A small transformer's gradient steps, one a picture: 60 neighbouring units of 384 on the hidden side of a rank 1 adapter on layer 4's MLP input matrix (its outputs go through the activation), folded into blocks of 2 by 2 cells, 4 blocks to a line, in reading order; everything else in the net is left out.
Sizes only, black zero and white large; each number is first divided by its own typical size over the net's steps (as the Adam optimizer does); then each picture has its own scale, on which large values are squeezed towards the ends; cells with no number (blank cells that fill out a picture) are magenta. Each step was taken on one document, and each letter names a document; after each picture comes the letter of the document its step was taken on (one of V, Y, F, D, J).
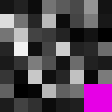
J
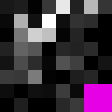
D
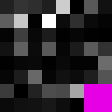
J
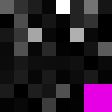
D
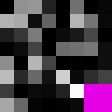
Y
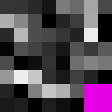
J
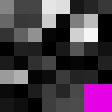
D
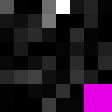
D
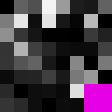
J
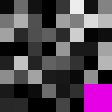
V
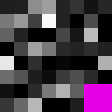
Y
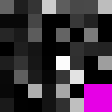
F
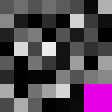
Y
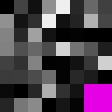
J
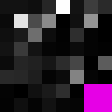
D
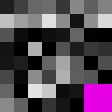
V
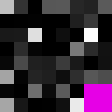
F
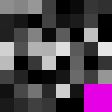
Y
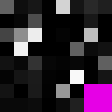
F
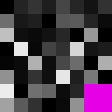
Y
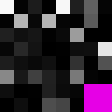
D
